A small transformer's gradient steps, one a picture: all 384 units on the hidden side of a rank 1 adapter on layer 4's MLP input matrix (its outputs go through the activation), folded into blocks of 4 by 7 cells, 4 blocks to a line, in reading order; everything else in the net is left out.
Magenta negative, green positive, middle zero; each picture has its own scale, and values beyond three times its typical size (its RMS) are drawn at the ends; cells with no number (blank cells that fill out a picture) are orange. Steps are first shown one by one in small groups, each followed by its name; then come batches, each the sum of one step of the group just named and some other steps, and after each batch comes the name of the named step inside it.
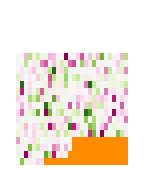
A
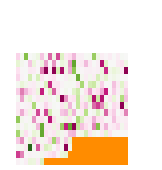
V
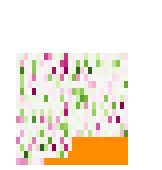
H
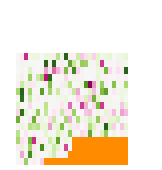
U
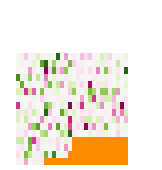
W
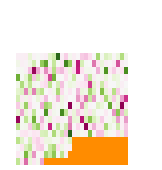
W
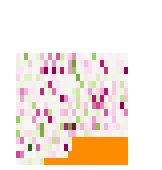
V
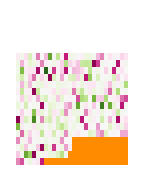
H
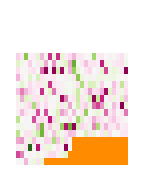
V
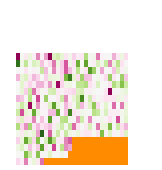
H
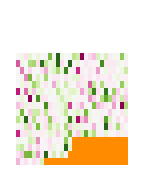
W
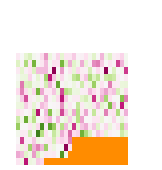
V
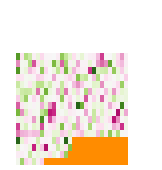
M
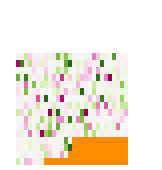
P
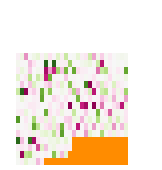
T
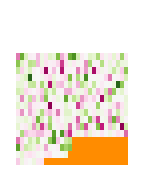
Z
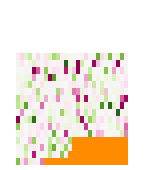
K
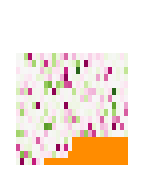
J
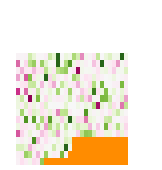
K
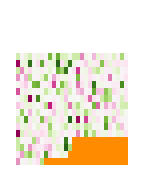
M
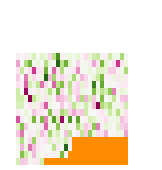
K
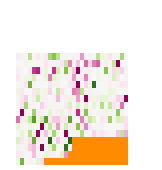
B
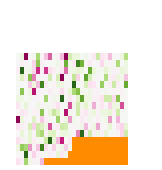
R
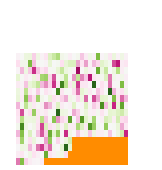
B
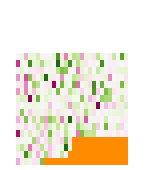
R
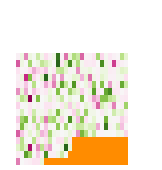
R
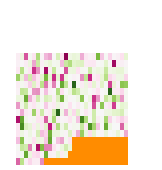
R
